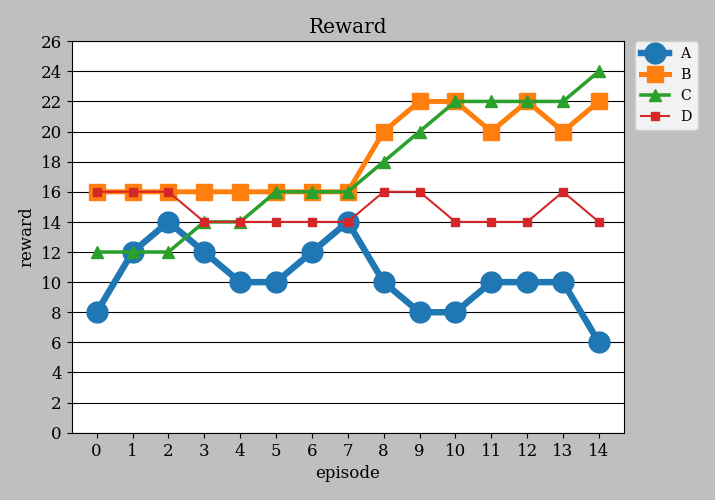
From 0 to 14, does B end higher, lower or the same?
higher
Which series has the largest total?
B
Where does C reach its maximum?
14
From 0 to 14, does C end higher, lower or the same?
higher
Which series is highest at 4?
B
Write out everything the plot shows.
Title: Reward
x-axis: episode, ticks 0 1 2 3 4 5 6 7 8 9 10 11 12 13 14
y-axis: reward, ticks 0 2 4 6 8 10 12 14 16 18 20 22 24 26
Legend: A, B, C, D
Values:
A: 8 12 14 12 10 10 12 14 10 8 8 10 10 10 6
B: 16 16 16 16 16 16 16 16 20 22 22 20 22 20 22
C: 12 12 12 14 14 16 16 16 18 20 22 22 22 22 24
D: 16 16 16 14 14 14 14 14 16 16 14 14 14 16 14
